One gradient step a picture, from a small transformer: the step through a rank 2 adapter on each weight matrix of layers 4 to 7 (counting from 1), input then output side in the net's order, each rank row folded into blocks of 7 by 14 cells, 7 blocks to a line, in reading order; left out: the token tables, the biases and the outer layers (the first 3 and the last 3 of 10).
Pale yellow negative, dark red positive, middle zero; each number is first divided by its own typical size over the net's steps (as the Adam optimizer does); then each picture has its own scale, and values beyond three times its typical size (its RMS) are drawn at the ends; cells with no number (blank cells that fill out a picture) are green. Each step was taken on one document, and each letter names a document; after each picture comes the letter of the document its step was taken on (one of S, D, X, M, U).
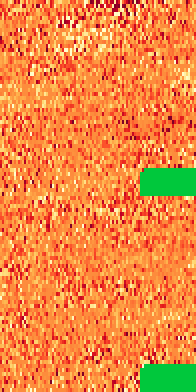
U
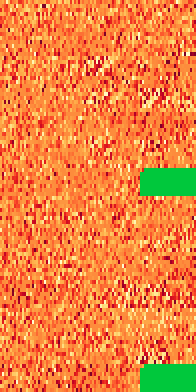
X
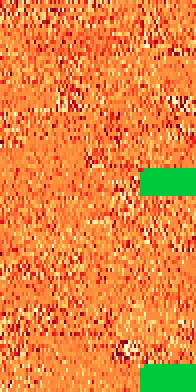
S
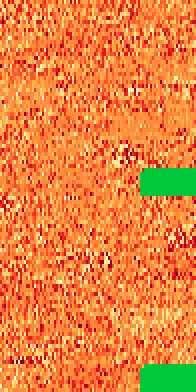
X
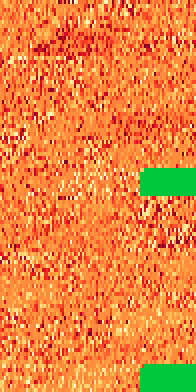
S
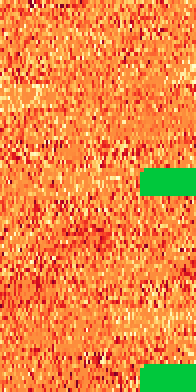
U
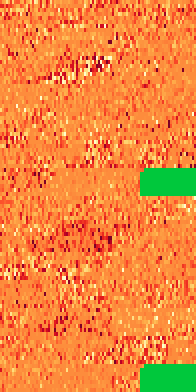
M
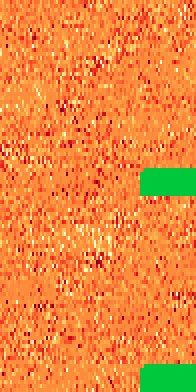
M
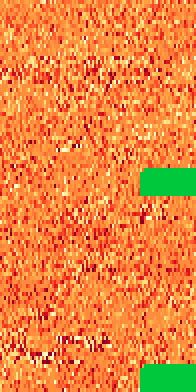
X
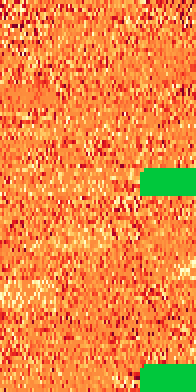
U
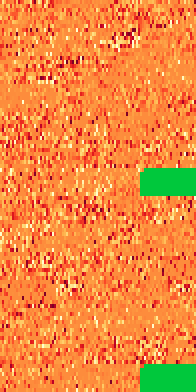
M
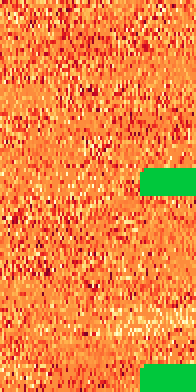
S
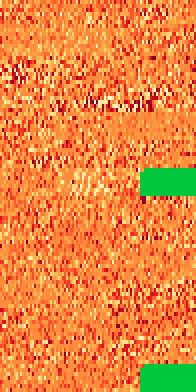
S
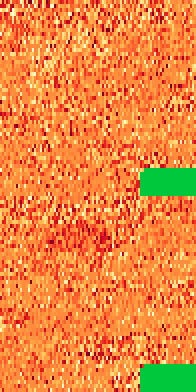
U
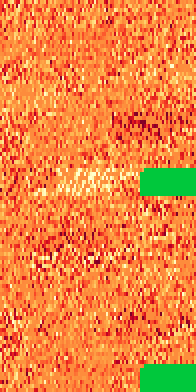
X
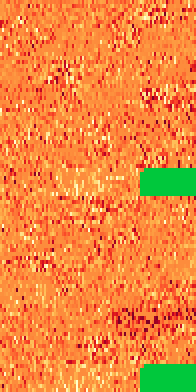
M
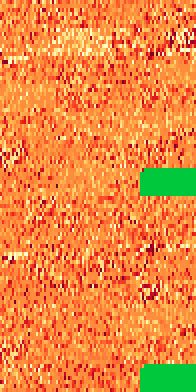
X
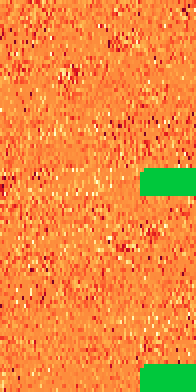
M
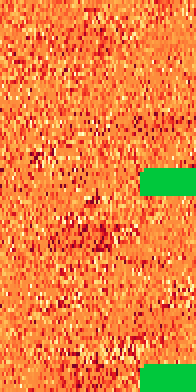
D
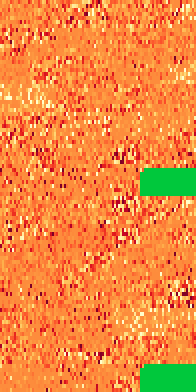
D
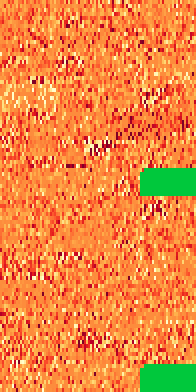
S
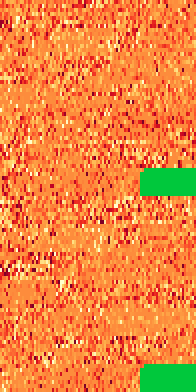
M
